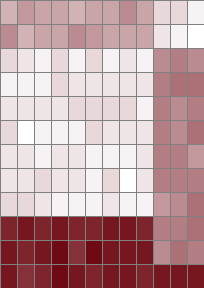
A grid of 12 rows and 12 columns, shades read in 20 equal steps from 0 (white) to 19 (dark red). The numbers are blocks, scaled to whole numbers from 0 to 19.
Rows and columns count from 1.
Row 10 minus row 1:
11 10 10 11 11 10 11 9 10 7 7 10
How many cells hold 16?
2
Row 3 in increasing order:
1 1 1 1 2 2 3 3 3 9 9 10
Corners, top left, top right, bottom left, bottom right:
6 1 18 18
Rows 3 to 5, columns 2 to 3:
2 1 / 1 1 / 2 2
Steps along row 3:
down down up down up down up down up up down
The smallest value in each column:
1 0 1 1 1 1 1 0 1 2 1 0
